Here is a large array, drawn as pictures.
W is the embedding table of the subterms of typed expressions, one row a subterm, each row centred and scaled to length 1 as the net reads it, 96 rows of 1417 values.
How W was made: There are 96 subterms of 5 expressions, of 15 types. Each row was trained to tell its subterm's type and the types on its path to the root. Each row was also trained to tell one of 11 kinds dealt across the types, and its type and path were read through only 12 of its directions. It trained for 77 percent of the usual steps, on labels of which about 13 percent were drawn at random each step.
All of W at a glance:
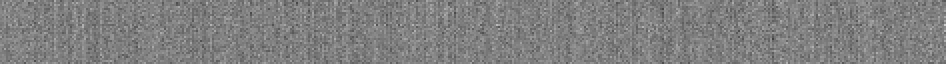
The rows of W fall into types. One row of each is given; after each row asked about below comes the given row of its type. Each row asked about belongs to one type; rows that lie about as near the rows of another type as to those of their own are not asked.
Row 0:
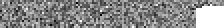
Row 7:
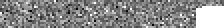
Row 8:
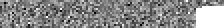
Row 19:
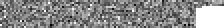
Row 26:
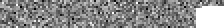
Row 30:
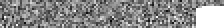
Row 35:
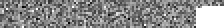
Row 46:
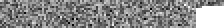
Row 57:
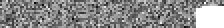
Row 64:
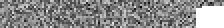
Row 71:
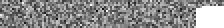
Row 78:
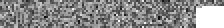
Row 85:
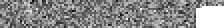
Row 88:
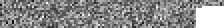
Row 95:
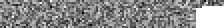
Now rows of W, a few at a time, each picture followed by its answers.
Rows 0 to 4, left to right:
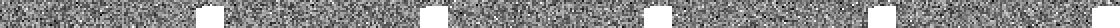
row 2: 71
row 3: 7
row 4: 30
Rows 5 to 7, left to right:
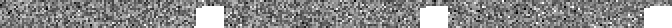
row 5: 7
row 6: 46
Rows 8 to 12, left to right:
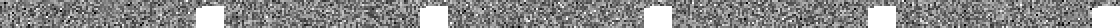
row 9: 57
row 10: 71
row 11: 35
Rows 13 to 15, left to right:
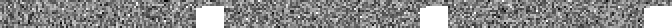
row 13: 78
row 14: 95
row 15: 71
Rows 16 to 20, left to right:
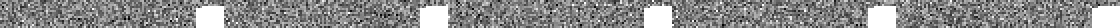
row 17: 26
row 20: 46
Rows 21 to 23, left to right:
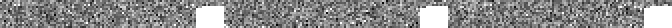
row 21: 0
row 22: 88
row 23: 7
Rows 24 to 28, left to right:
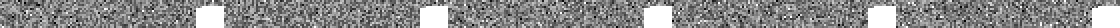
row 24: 57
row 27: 88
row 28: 8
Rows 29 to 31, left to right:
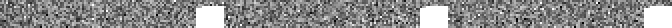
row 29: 78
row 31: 57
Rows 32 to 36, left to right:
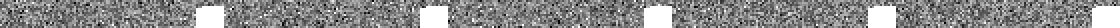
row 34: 78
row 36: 30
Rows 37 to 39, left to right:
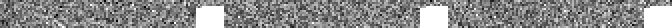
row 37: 19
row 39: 8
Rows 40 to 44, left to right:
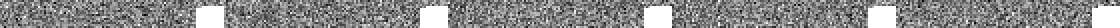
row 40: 26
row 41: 0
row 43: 19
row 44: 35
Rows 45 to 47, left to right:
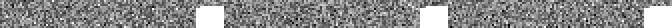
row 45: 26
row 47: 78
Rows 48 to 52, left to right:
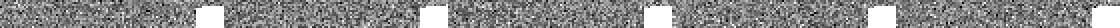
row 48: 35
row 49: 19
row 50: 0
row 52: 19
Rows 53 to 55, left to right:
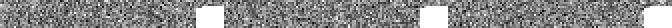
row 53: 64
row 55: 46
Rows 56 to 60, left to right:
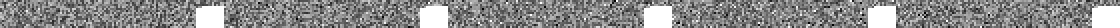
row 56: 46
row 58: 71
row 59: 8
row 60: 95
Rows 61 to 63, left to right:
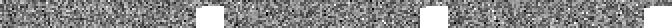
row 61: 78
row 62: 30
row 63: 85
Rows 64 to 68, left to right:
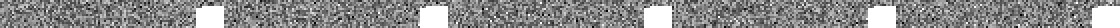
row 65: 26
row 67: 64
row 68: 78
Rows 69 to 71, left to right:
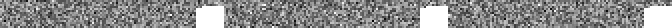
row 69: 0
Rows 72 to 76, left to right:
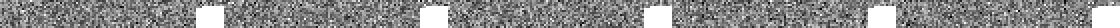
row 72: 8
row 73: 95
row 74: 26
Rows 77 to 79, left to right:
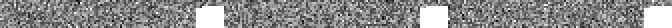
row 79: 19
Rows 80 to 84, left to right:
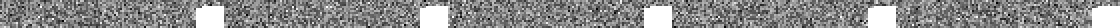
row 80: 64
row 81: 64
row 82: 19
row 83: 46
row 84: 64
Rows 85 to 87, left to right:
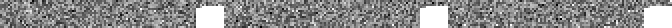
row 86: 46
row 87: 57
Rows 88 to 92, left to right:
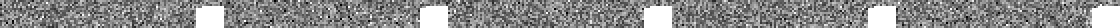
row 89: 30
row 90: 64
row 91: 0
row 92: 26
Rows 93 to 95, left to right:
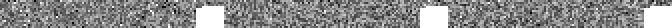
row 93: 85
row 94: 57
